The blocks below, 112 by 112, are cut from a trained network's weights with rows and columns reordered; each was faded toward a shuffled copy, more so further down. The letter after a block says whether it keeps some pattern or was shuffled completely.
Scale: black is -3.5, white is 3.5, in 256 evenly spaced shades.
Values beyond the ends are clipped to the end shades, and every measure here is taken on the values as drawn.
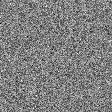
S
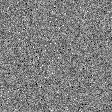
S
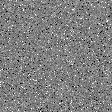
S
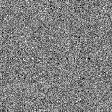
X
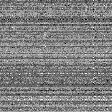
X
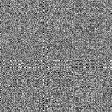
X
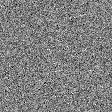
S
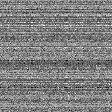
X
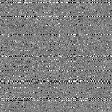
X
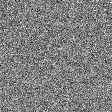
S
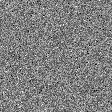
S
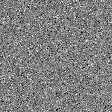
S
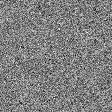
S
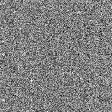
X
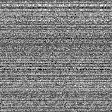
X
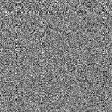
X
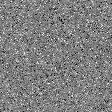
S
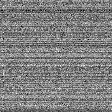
X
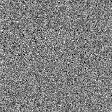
X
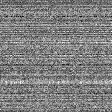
X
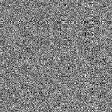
X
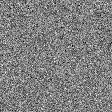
S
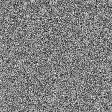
S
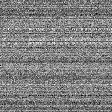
X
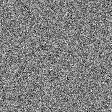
S
